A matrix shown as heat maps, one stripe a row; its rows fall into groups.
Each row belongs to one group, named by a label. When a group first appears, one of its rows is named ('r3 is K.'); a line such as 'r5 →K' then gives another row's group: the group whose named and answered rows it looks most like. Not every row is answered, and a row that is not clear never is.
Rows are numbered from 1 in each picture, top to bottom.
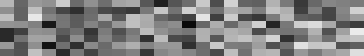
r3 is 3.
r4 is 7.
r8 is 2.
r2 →2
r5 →2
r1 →3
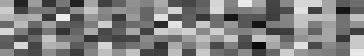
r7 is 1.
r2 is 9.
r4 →1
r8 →1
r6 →2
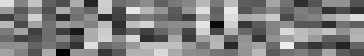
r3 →2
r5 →1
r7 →9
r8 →9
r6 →1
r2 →3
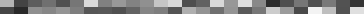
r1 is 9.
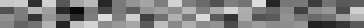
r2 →2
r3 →1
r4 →9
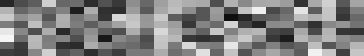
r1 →2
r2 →9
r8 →2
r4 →3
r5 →9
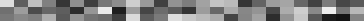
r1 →3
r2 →1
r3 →9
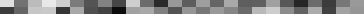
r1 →3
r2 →2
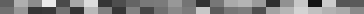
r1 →9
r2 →1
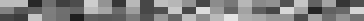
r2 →1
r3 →2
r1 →9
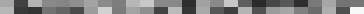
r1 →3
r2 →1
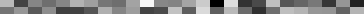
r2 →1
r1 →3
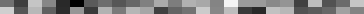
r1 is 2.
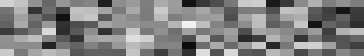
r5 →2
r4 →9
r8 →3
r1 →7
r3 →9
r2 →9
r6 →3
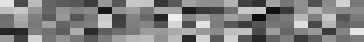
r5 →2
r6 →3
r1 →3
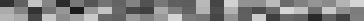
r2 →1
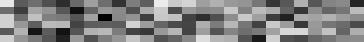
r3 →7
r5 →1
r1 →9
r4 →3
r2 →2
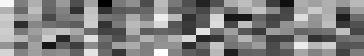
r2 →7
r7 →7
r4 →7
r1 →7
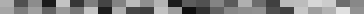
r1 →7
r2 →7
